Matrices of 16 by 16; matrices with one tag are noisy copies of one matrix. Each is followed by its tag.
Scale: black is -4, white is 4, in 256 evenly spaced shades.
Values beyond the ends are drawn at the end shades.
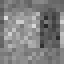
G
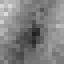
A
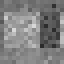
G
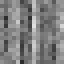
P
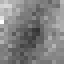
A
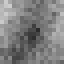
A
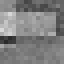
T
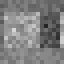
G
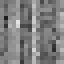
P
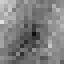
A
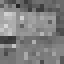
T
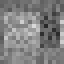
G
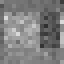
G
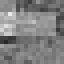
T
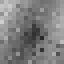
A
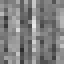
P
